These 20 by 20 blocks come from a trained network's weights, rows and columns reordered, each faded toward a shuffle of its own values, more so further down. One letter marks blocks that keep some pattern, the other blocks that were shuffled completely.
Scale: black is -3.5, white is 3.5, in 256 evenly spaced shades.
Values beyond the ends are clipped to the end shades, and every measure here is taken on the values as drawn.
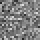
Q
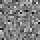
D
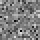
Q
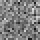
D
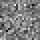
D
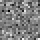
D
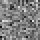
D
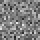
D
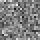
Q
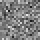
Q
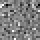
D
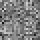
D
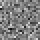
Q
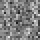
D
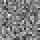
Q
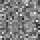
D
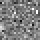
Q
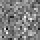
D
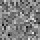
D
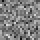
Q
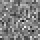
Q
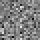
D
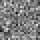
Q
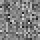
D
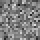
Q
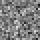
Q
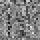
D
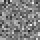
Q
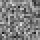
D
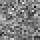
Q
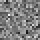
D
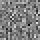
D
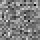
D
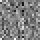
D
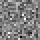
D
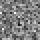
D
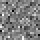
Q
